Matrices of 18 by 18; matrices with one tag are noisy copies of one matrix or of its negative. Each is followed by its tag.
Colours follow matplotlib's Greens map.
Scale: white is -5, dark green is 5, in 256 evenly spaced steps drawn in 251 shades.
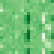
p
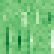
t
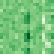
p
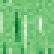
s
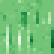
t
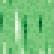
s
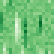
s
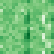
p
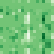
p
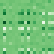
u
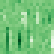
t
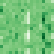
p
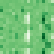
p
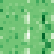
p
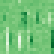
t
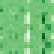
p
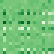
u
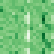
p
